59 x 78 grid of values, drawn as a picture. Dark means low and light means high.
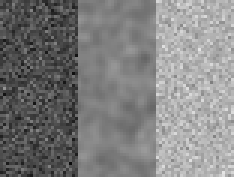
It is made of 1 by 3 panels. Panel 1,1: low, fine-grained. Panel 1,2: middling, blotchy, faint in contrast. Panel 1,3: high, fine-grained.
